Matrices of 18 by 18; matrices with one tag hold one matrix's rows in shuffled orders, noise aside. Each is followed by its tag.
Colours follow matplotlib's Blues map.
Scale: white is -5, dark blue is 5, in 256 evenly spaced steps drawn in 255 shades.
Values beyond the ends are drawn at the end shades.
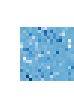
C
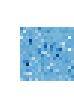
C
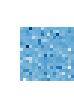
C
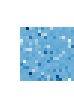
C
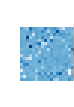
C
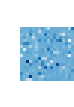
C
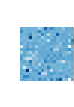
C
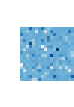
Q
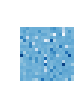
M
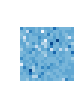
Q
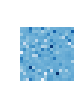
Q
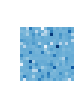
Q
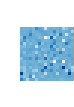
M
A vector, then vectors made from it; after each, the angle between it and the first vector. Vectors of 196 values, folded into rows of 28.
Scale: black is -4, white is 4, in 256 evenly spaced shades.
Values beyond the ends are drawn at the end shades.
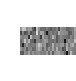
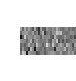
orthogonal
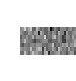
partly aligned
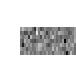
nearly parallel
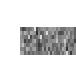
nearly opposite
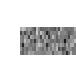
nearly parallel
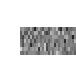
partly aligned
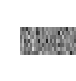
partly opposed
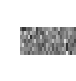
nearly opposite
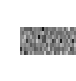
orthogonal
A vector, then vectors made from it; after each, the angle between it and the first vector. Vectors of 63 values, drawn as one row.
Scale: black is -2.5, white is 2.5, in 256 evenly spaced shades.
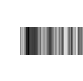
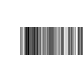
nearly parallel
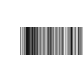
nearly parallel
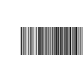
partly opposed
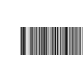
partly opposed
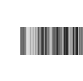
nearly opposite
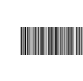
orthogonal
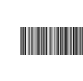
partly opposed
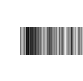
nearly parallel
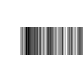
nearly parallel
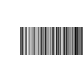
partly opposed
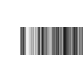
nearly opposite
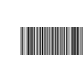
orthogonal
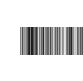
partly aligned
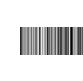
orthogonal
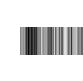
nearly parallel
